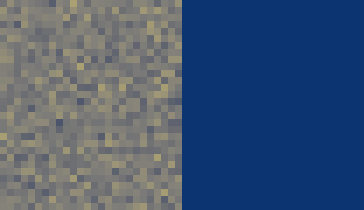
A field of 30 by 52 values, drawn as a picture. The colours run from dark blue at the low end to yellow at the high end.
It is made of 1 by 2 panels. Panel 1,1: middling, fine-grained. Panel 1,2: very low, flat.
